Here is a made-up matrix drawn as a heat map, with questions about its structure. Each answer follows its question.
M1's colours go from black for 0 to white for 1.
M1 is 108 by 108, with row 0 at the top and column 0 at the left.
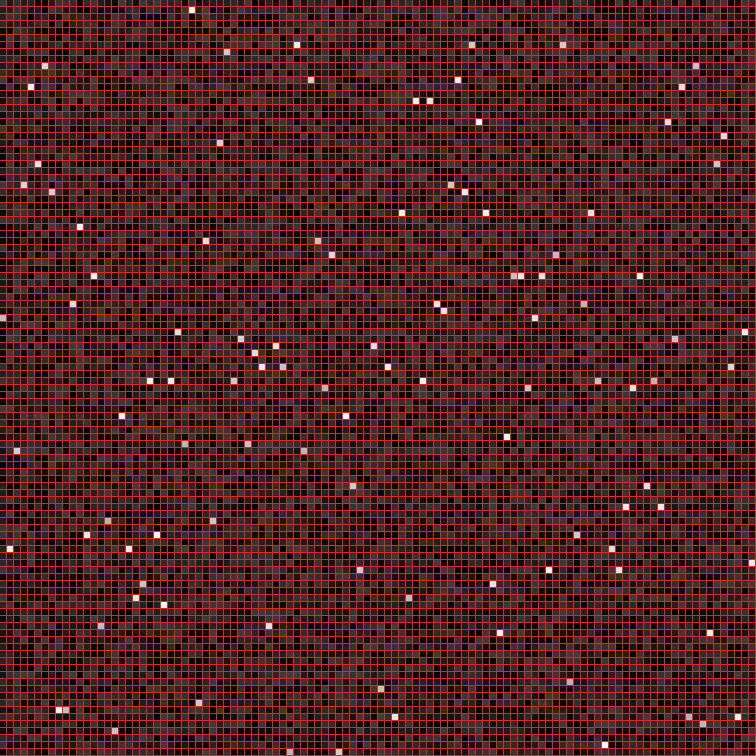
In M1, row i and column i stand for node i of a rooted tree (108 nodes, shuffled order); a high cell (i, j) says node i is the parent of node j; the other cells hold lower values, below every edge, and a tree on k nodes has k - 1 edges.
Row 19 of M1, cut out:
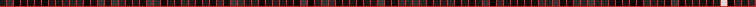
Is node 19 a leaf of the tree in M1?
no
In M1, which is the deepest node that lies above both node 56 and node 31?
43
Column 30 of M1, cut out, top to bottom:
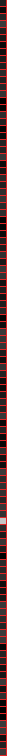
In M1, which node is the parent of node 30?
74
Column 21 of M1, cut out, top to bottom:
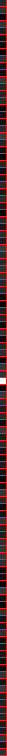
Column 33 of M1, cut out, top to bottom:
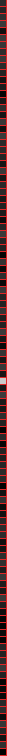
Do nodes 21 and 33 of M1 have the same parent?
yes
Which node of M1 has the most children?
54
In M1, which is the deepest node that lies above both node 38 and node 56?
89
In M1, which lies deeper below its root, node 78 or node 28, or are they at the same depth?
node 28
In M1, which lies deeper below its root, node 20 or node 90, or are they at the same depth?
node 20
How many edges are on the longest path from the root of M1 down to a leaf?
49
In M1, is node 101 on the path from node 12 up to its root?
yes
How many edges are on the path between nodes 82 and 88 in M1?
5
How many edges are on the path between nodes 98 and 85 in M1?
2
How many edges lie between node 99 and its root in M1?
5
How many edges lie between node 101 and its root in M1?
3
